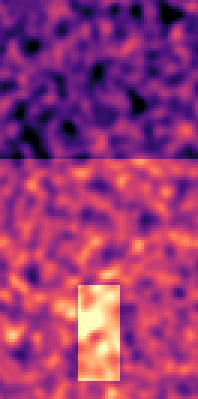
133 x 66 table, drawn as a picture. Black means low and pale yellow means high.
An odd patch, higher than its surroundings, sits in the bottom middle. The texture is blotchy. The bottom middle is the ninth with the highest average. A horizontal seam about 40% of the way down splits the table, and the bottom part is higher.
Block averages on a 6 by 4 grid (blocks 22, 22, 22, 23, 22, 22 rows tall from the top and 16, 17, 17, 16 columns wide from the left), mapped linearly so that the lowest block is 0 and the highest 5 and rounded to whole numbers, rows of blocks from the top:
0 1 1 0
0 0 0 1
1 2 3 2
3 3 3 3
3 5 4 3
3 4 4 3
